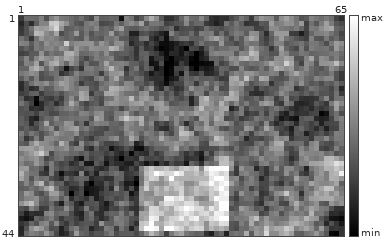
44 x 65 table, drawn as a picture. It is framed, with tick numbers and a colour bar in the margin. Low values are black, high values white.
The bottom middle is the ninth with the highest average. The field is mottled with small blotches. An odd patch, higher than its surroundings, sits in the bottom middle. The top middle is the ninth with the lowest average.
